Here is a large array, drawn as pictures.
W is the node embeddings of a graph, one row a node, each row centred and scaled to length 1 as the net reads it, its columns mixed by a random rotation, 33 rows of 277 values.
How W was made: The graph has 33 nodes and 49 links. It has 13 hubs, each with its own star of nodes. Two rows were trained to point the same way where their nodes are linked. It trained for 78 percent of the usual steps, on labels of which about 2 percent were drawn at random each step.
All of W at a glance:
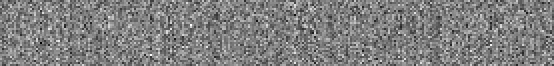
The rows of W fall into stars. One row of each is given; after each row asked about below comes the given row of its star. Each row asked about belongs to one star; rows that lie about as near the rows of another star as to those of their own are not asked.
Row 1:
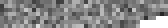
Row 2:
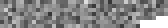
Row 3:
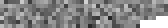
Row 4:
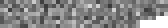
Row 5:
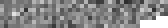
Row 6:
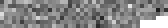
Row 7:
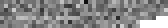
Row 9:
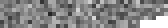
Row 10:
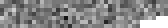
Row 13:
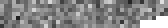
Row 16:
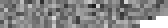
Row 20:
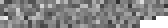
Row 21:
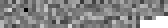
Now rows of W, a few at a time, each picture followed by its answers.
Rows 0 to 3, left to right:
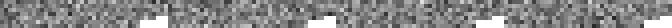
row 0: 9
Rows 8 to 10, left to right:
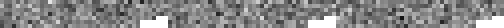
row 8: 13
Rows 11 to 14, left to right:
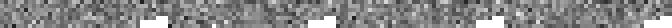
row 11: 21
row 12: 13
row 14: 5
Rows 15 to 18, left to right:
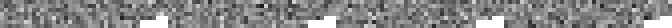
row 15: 16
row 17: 6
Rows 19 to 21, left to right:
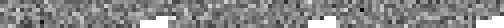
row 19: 3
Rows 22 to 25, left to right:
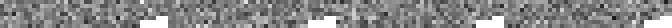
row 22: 20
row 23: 1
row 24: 3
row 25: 21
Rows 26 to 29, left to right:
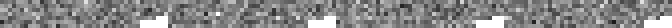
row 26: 4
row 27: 6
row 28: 7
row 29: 10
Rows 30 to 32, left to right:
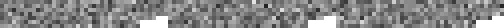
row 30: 2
